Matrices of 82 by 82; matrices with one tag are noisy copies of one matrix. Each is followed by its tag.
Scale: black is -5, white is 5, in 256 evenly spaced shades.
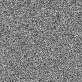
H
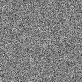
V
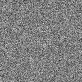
V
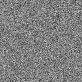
H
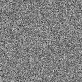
V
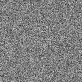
V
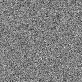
H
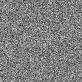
V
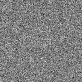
V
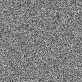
H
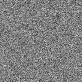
H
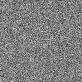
V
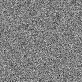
H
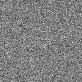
V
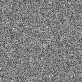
V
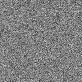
H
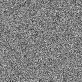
H
